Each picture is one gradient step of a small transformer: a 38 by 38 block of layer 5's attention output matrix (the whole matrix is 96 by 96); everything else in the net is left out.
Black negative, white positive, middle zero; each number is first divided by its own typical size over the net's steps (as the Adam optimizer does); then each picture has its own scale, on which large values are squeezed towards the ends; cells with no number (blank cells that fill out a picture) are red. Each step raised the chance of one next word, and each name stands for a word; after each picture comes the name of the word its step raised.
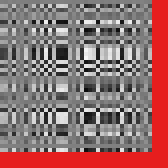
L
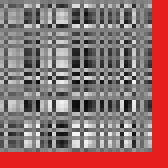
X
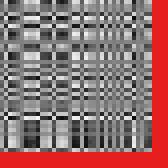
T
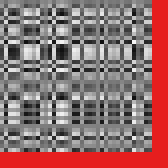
L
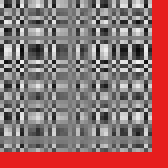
L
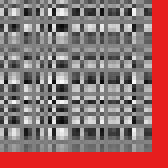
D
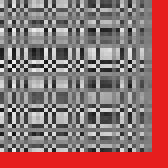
L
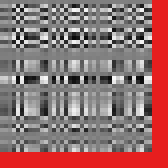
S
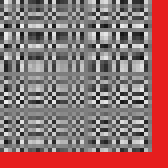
T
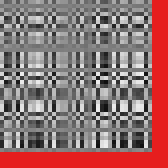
X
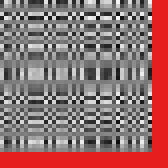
T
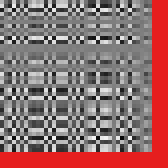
S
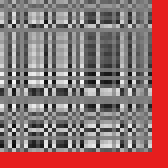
X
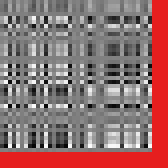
X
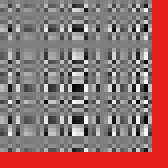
D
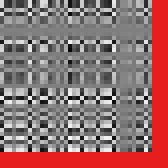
S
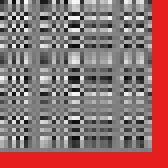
T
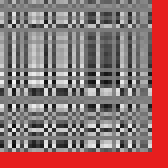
X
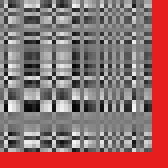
X
